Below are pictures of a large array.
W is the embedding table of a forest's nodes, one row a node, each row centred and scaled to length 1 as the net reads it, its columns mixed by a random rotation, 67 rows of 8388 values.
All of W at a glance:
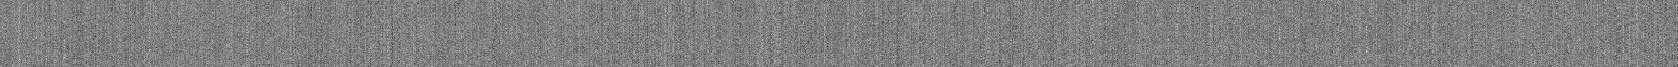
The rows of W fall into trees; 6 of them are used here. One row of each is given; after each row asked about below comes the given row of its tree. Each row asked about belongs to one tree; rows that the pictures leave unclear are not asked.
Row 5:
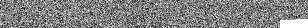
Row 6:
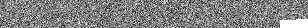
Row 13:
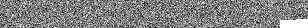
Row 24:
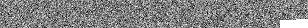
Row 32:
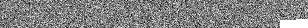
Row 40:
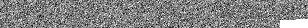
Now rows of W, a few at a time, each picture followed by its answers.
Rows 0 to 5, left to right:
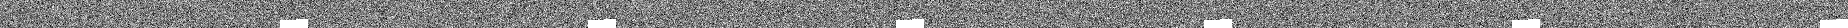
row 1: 13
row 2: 6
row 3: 13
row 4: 24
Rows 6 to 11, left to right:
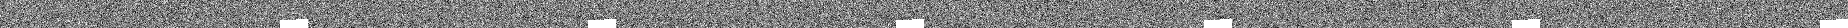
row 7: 24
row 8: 24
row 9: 5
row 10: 24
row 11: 24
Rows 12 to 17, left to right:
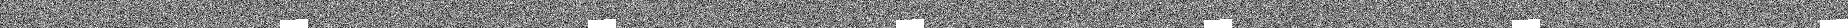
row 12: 13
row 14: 6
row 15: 24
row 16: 24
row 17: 5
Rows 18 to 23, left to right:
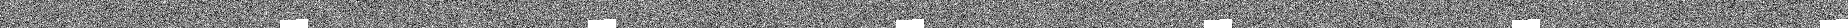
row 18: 6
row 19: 32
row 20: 5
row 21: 40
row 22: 13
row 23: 24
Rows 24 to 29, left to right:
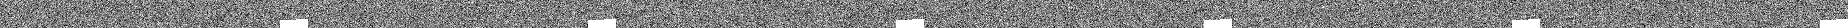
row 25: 6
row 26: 32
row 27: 32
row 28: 6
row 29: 32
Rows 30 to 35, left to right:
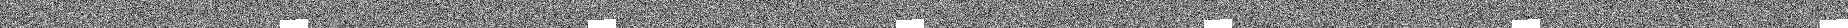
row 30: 13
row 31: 24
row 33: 6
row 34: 5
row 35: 32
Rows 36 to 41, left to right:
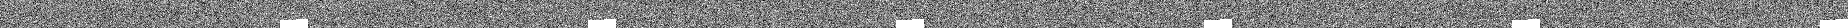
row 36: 6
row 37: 6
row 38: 32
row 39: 40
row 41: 13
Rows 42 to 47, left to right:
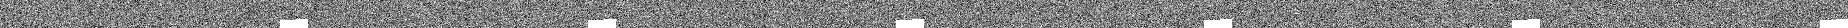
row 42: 5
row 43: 40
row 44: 32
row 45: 24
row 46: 40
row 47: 32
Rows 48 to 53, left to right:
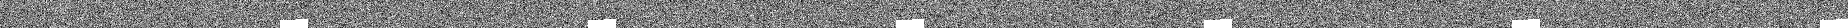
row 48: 40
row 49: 13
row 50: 32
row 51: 32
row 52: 32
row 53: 6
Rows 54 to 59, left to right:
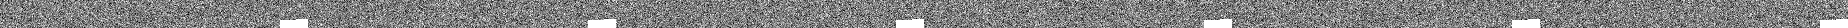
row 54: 13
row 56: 24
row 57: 40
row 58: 13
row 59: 24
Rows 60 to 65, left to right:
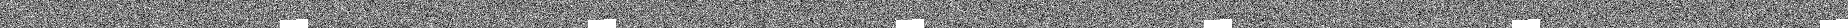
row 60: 32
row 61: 5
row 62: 32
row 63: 5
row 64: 13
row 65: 24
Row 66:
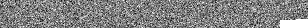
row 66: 13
